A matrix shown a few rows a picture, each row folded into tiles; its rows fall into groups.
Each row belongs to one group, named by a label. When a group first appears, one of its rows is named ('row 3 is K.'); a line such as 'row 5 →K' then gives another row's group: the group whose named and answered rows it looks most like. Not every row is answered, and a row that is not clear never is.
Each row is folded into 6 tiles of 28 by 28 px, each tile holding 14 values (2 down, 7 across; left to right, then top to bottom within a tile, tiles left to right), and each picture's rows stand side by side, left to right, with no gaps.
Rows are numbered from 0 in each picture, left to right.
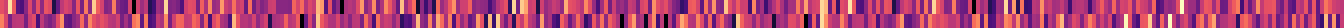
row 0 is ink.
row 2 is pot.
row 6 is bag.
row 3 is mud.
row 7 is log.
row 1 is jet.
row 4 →jet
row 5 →ink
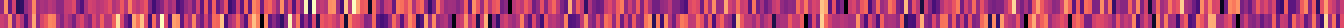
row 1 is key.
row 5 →pot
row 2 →mud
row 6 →log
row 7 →log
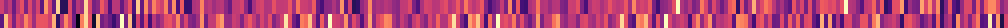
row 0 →key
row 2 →bag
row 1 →bag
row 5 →log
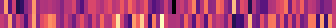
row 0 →bag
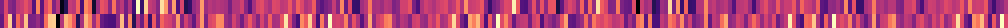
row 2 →bag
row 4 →bag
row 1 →bag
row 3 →ink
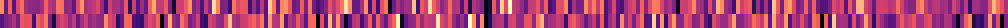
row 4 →pot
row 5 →mud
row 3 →log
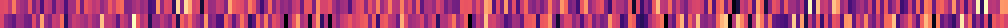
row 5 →key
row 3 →mud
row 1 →mud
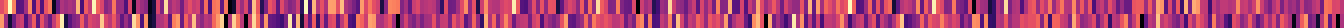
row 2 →log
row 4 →key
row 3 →ink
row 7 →mud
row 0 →ink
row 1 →key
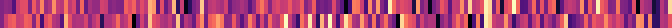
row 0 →jet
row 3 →ink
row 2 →jet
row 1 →bag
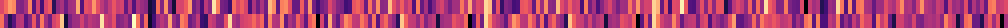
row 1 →pot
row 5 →mud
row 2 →jet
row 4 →ink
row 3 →jet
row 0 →ink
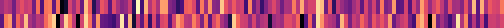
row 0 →key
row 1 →jet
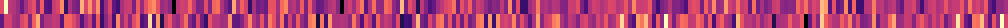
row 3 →bag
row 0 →log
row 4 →jet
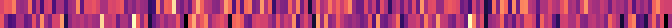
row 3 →mud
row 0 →ink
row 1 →log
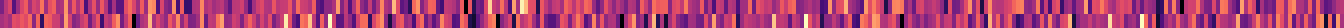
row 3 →mud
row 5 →log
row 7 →pot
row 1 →bag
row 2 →mud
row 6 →ink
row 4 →ink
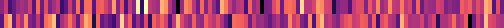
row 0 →key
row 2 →jet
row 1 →jet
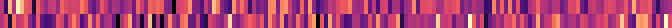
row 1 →pot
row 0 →mud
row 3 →bag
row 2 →ink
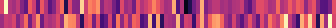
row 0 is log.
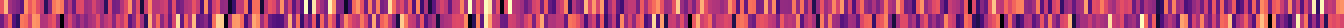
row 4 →log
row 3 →log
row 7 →key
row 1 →key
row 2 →jet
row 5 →mud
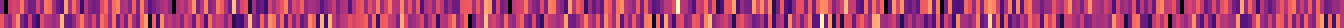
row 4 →log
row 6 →mud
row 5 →log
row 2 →jet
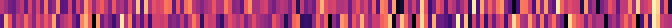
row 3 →jet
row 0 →key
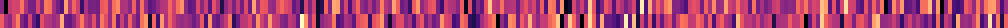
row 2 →mud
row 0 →pot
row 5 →log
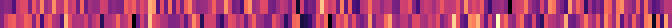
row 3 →pot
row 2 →bag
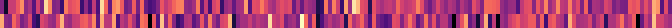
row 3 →jet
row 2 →mud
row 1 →ink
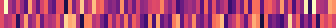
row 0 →log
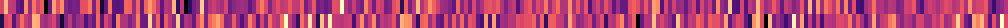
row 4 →key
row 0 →log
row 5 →bag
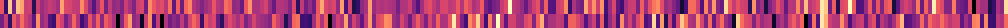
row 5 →ink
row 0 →mud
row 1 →mud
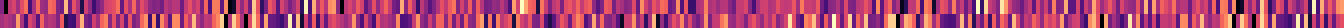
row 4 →bag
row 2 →pot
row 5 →key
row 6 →key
